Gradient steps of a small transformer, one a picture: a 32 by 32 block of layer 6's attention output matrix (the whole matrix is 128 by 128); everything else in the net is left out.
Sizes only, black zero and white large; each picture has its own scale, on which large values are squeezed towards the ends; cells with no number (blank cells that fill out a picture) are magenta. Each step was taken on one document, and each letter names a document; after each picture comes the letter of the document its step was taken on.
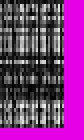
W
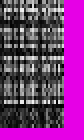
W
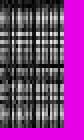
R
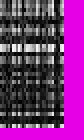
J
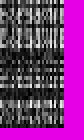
R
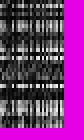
R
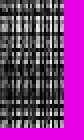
R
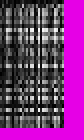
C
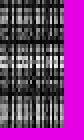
R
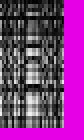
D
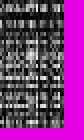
D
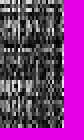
J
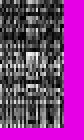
D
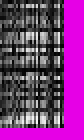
D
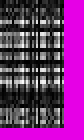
W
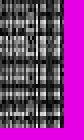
D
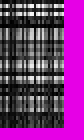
C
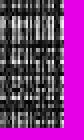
J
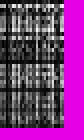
J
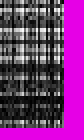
W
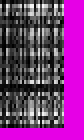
C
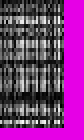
W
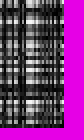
D
